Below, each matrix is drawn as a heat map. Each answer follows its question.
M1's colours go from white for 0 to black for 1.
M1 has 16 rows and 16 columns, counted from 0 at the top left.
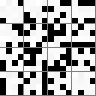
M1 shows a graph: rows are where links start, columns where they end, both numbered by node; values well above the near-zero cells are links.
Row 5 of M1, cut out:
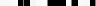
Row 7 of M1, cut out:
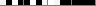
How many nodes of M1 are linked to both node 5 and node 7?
5
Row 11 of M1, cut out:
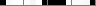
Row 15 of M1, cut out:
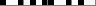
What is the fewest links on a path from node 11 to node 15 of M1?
1
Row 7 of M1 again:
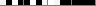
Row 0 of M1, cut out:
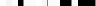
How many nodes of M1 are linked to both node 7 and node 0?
6
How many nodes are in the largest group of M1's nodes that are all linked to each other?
3
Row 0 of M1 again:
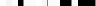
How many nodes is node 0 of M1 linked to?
6
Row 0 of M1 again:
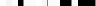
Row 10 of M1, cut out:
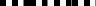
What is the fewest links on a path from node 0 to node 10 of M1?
1
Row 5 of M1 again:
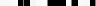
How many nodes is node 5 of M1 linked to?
7
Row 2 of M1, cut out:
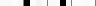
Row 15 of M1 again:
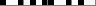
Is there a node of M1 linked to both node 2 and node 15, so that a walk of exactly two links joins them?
no
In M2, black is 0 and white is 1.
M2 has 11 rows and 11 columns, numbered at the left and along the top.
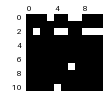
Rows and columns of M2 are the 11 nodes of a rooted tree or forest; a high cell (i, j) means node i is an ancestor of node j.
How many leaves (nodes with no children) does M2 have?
7
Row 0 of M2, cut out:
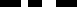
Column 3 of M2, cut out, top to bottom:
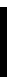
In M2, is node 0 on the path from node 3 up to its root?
yes
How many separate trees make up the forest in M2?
2
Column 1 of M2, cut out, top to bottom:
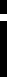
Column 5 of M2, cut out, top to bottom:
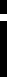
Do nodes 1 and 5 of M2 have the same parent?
yes
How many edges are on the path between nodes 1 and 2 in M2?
1
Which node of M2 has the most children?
2
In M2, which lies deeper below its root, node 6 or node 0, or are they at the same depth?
node 6
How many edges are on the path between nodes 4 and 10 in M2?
1
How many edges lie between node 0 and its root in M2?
0
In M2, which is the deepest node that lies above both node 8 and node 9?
2
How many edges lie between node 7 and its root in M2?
1
